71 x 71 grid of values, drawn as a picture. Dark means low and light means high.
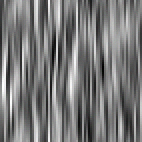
The histogram is bell-shaped. Neither half mirrors the other. Overall the values sit about 50% of the way up the scale. The grain runs up and down. No overall slope runs across the table.
